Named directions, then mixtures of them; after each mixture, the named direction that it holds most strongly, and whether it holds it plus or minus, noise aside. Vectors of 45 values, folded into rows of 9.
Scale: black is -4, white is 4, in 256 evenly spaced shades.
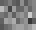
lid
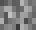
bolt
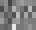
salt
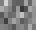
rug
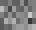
lid, plus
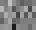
salt, minus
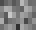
bolt, plus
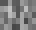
bolt, plus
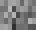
lid, minus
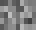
bolt, plus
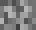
bolt, plus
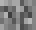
bolt, minus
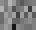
salt, minus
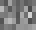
lid, plus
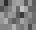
rug, minus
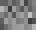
lid, plus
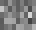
lid, plus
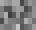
bolt, minus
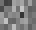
rug, minus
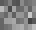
lid, plus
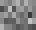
lid, minus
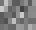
rug, plus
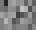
rug, minus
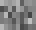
lid, minus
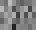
salt, minus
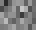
rug, minus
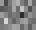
rug, minus
